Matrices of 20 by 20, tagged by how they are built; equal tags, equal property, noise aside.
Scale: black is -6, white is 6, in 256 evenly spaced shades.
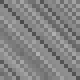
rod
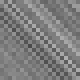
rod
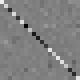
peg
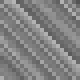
rod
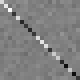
peg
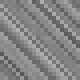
rod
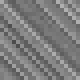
rod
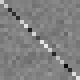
peg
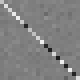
peg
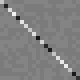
peg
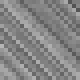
rod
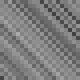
rod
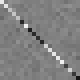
peg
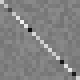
peg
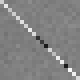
peg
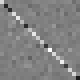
peg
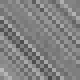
rod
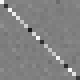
peg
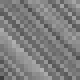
rod
